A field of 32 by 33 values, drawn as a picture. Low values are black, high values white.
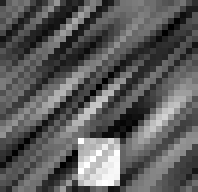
Odd patch: higher, in the bottom middle. Grain: diagonal, up to the right. Ninth with the highest average: bottom middle.
